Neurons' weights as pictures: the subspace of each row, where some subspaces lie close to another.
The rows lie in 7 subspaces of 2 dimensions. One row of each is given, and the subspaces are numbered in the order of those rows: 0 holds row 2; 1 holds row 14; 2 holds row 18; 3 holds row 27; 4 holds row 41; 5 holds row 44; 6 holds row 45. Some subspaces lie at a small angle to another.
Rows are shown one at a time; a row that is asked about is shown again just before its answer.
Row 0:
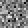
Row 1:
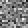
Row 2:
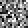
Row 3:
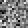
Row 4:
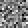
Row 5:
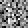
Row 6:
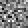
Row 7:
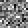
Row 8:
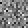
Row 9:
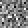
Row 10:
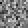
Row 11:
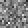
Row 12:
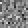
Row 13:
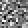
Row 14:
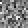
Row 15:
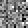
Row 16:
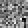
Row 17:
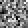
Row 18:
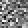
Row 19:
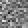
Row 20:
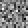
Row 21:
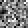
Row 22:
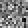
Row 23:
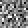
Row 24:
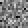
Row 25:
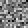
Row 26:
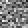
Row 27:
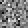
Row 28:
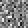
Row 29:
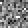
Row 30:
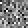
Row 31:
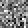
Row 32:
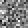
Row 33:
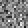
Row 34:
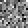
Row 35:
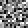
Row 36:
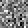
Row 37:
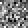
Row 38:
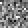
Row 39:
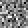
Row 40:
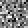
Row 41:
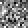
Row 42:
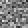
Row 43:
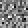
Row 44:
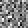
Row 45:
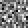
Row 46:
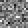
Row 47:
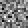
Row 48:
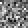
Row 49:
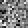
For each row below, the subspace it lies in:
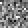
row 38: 4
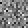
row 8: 3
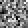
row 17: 1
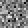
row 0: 0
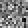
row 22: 5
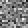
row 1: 2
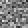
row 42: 2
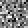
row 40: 0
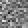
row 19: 2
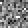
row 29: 4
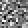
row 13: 2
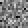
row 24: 4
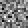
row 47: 6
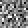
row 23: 0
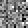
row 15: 6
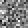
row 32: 3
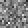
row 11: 1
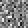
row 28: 5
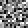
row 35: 6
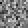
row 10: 1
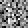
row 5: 3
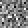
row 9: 0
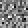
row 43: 0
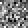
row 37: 4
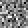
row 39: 0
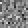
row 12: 1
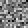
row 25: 6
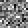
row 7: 4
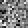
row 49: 3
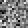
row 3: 3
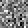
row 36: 5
